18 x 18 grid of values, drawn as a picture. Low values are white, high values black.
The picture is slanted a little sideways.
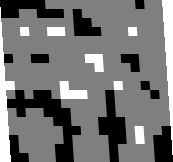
Rings: centred on the bottom left. Calmest part: top right. Odd patch: lower, in the centre. Ninth with the lowest average: centre.
